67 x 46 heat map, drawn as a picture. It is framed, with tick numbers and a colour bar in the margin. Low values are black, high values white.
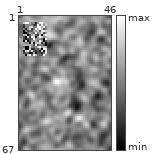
Mirror symmetry: none. Odd patch: rougher, in the top left. Grain: blotchy. Odd rows or columns: none. Roughest part: top left.
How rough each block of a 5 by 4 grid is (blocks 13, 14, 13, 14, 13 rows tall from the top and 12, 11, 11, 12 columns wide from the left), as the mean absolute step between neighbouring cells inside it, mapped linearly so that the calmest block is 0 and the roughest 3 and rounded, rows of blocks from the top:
3 1 0 0 / 2 1 0 0 / 0 0 0 0 / 0 0 1 0 / 0 0 0 0
